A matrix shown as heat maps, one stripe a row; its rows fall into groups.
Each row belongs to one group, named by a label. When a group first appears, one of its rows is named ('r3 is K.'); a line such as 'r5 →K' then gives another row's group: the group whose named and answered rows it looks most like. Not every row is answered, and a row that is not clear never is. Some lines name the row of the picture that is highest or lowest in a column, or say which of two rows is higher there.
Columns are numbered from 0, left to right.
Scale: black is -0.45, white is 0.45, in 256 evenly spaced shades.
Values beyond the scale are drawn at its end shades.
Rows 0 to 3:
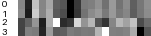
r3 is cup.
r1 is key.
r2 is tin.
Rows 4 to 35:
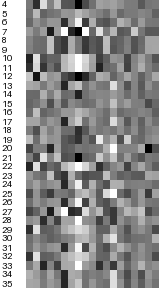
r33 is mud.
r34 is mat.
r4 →key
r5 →mud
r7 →tin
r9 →mat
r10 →mud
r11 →mud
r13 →mat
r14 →key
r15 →cup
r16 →mud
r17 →mat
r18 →key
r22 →mud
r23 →mat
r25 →cup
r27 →tin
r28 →mud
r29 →mud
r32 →mud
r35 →mat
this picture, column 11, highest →25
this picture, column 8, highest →7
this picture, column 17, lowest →20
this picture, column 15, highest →7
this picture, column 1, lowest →12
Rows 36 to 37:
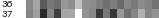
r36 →mud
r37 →mud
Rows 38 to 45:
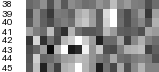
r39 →cup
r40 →cup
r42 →mud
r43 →tin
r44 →mud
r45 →mud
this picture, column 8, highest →43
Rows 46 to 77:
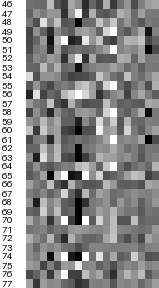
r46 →mat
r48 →key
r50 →tin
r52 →mat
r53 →key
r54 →key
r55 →cup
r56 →mud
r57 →mat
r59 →key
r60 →key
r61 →cup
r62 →key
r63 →key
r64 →cup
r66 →mat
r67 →tin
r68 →key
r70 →tin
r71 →cup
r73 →key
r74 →tin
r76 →tin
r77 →key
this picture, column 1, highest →56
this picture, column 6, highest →56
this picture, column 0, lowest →56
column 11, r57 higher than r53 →Yes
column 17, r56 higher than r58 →Yes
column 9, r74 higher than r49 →No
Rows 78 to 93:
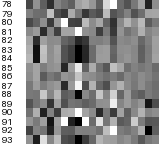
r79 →mat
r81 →mud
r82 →key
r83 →key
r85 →mat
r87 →mat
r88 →key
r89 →cup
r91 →tin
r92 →cup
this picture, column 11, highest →78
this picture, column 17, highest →79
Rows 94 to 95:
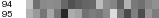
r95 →mat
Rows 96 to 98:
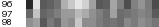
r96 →mud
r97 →mud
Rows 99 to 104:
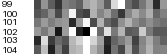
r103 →mud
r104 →mud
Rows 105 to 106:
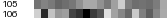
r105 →cup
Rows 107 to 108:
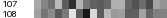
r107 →mat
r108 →tin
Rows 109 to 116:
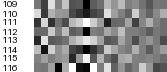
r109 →key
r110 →key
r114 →key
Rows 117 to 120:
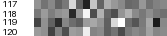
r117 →tin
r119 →cup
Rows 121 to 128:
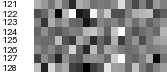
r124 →cup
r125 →mat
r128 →key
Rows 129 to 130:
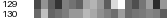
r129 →cup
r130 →mud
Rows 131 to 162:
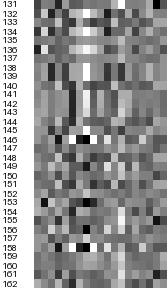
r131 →cup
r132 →mud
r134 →mud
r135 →cup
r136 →mud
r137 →cup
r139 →mud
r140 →mat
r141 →mat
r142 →mat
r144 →mat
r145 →mud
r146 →tin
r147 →cup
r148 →mat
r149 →key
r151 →mat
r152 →mud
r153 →key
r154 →mat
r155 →cup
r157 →mud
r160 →cup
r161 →cup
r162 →mat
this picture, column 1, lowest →153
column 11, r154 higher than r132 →Yes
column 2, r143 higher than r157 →Yes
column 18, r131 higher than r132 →No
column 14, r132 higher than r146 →No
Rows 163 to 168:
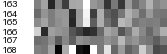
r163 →mud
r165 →mat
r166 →key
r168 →tin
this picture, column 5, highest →168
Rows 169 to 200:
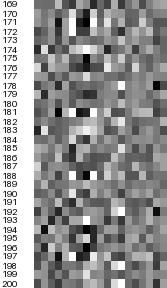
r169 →mat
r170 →tin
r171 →tin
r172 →tin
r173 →cup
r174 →mud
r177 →mud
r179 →key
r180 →cup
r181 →tin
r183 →mud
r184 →tin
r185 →mat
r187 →key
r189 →mud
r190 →tin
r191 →mat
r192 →cup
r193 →mud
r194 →key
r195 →mat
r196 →key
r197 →tin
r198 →cup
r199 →mud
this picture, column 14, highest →176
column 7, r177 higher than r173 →Yes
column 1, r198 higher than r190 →Yes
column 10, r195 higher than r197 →No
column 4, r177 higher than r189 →No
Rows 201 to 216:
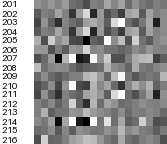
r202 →mat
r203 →cup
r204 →mat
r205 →key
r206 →mud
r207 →tin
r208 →key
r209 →cup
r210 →tin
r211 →cup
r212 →tin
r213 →mud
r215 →cup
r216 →mud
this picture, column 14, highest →205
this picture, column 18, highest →209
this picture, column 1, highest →216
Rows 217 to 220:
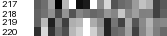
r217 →tin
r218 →cup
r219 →mud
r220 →mud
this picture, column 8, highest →217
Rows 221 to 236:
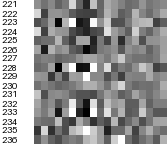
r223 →tin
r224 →key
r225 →mat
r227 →cup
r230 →cup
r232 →tin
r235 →mud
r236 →cup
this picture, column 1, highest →235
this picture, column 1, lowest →226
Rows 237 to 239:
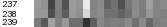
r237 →mud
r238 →mud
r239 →key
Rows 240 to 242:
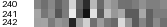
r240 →tin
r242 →mat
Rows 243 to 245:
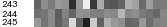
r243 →mat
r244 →cup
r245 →tin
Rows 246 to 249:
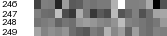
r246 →cup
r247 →mat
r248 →cup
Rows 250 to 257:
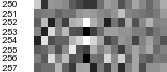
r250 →key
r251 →cup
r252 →mud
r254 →mud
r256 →key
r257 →mat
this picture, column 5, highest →255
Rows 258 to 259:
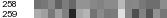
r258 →cup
